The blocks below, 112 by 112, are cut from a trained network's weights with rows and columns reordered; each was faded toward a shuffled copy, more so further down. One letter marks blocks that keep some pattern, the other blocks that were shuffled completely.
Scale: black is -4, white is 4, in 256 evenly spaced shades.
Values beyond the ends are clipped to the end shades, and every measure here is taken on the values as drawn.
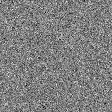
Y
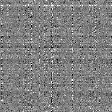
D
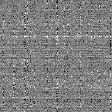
D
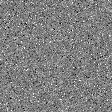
Y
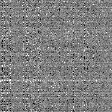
D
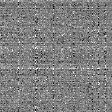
D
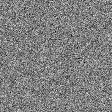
Y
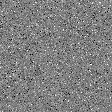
Y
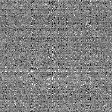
D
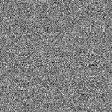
D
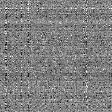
D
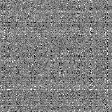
D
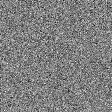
Y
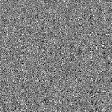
D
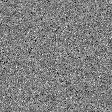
Y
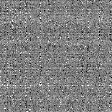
D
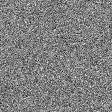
Y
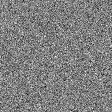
Y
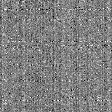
D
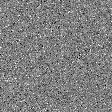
Y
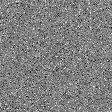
Y
